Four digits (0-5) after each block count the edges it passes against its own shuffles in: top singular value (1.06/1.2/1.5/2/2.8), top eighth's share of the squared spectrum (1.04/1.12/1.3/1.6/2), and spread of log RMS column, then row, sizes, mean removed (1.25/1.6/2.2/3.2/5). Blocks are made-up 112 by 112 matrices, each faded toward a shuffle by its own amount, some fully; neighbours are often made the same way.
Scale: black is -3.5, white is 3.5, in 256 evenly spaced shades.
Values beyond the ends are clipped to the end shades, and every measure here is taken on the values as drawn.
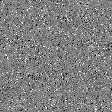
3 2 0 1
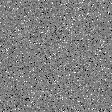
2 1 0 0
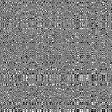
5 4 3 3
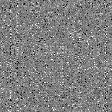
4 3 2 1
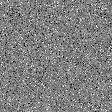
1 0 0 0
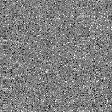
3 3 2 1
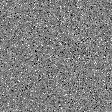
1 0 0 0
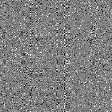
4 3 3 1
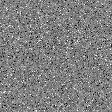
1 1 0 0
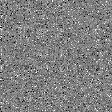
3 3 2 0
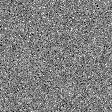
0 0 0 0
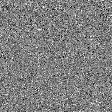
0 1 0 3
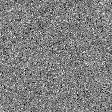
0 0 0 1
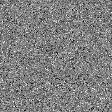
0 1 0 2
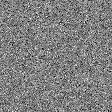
0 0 0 0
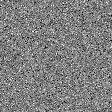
0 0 0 0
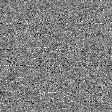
2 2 0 3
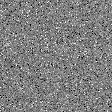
2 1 0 0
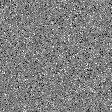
0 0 0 0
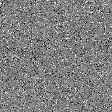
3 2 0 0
